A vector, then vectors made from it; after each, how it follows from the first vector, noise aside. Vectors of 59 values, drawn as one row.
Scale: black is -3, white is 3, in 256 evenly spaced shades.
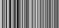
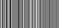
partly zeroed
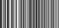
negated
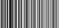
sign-scrambled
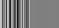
partly zeroed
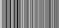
partly zeroed
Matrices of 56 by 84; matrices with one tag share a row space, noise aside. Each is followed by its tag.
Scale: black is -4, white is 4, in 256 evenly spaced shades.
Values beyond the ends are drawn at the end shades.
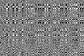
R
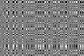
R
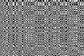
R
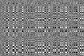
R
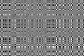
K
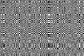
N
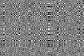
N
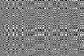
R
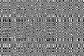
K
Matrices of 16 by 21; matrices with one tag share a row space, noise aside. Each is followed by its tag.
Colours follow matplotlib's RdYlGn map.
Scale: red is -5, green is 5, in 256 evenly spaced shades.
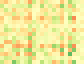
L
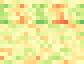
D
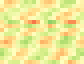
D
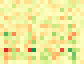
L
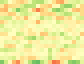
D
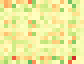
L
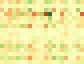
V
